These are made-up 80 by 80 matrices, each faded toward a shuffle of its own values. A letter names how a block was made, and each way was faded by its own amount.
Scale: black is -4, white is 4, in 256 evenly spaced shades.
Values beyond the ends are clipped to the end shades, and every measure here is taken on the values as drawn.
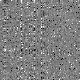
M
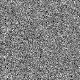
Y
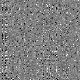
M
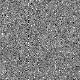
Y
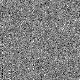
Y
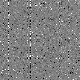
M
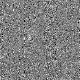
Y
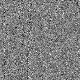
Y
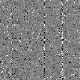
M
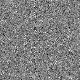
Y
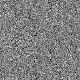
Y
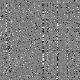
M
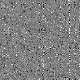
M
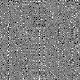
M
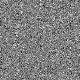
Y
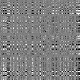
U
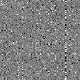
M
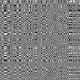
U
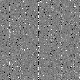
M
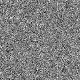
Y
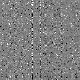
M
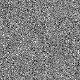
Y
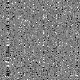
M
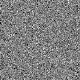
Y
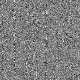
Y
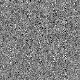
Y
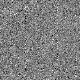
Y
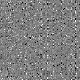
M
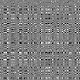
U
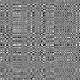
U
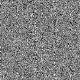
Y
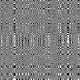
U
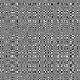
U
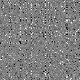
M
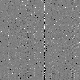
M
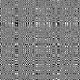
U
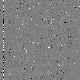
M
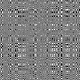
U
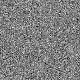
Y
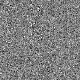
Y
